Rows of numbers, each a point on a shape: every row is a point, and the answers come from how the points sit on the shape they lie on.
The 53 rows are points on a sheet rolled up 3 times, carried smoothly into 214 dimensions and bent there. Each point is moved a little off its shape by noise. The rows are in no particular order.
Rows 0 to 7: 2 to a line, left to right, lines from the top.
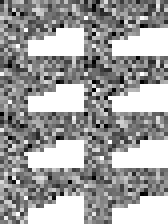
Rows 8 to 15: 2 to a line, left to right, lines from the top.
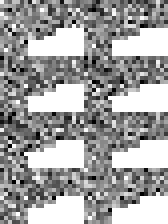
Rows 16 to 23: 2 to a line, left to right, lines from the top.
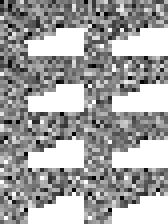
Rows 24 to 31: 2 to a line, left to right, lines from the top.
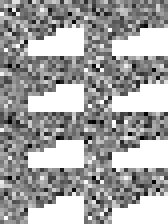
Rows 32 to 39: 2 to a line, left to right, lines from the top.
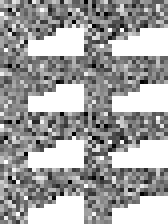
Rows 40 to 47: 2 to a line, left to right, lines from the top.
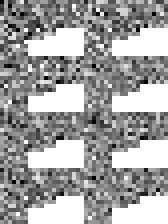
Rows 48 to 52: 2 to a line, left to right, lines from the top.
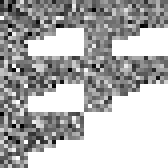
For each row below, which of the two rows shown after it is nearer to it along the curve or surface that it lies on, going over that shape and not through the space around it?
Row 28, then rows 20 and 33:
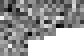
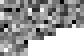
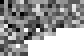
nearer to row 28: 20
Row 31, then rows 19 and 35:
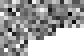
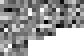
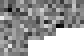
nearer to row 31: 19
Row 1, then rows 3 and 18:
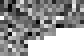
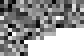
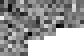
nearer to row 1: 18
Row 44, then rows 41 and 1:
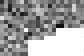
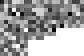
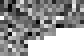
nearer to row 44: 1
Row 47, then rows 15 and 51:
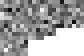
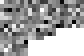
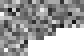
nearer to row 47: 51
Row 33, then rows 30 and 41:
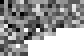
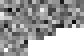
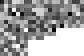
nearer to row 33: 41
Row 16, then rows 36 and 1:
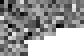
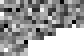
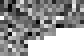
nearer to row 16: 1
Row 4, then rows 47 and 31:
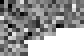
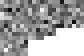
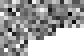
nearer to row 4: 47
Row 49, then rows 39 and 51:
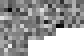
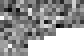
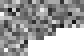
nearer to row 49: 39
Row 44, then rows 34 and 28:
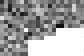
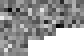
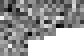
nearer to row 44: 28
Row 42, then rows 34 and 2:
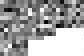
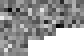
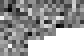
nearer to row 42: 2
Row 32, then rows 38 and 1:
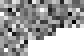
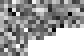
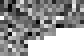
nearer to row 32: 38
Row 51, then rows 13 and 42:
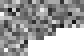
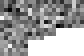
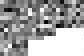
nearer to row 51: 13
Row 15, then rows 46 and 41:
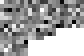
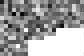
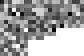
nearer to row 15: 41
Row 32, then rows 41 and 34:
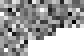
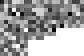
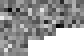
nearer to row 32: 41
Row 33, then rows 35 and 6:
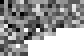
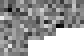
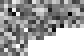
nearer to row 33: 6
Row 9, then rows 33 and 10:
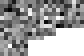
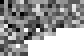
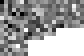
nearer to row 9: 10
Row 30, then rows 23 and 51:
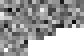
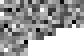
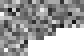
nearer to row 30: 51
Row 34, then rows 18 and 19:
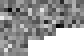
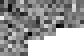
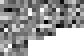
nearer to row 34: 18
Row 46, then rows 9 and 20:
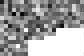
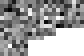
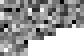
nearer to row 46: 9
